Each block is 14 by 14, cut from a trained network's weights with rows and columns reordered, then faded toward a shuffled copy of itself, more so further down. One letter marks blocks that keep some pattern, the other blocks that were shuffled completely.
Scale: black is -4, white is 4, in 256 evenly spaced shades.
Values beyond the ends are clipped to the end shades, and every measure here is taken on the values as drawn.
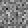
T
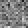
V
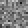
T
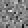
T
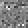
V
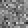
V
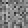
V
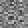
V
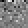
V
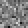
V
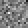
T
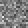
T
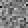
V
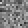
T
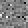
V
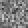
T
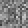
V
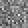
V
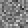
T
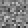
V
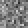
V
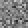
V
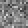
T
